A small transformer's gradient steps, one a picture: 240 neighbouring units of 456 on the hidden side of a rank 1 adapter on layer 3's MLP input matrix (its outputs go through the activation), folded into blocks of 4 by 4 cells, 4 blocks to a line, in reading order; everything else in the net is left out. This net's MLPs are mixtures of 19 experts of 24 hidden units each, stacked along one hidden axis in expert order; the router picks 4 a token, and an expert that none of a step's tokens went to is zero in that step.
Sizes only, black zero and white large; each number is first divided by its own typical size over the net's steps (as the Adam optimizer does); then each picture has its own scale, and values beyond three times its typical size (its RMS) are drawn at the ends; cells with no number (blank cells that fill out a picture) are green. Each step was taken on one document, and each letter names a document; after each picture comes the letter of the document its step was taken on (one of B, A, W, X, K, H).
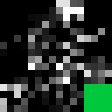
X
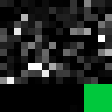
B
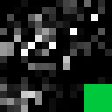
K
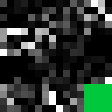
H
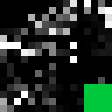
H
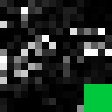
B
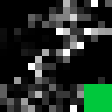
K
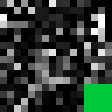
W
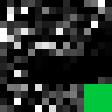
H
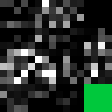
W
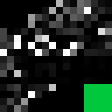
K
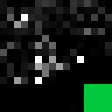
B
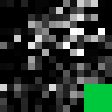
X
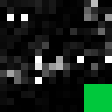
B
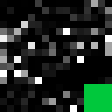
B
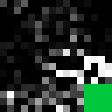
H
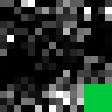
H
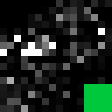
K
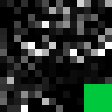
K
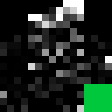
X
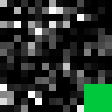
W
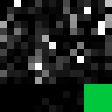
B
